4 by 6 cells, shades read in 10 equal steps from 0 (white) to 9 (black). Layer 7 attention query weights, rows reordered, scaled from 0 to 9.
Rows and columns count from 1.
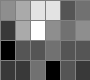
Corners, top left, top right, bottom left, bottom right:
4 5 7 7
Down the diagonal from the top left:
4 3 6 9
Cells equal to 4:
3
